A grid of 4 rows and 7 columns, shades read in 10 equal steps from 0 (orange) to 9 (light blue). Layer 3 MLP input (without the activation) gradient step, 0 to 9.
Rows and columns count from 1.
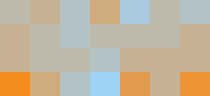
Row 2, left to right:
5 6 7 6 6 6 5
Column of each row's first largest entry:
5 3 4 4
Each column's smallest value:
0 4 6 4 2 5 1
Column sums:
16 21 27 26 21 22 18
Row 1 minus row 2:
1 -1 0 -2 2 0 2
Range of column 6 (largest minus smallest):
1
